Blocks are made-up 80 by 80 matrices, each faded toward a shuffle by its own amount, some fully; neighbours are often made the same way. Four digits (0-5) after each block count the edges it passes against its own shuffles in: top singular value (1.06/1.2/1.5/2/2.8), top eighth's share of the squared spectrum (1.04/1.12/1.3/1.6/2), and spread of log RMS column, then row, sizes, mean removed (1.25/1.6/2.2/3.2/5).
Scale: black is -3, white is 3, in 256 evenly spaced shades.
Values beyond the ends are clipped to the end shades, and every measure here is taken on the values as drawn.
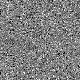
3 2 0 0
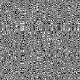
4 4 2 2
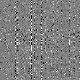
4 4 3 2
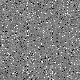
2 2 1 0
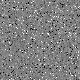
1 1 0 0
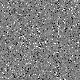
2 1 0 0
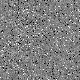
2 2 1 0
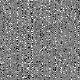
4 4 3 2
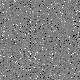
2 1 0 0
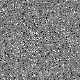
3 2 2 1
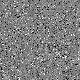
2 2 1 0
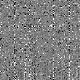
4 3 3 2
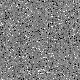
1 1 1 0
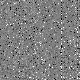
3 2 1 0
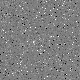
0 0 0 0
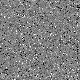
2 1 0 0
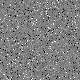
0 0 0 0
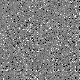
3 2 2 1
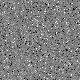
0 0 0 0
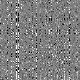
4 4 3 2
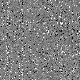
2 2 2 0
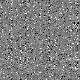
3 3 2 0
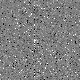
2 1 0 0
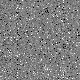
2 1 1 0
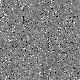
1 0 0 0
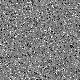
1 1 0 0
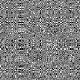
5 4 3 3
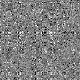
4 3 2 2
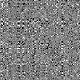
4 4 3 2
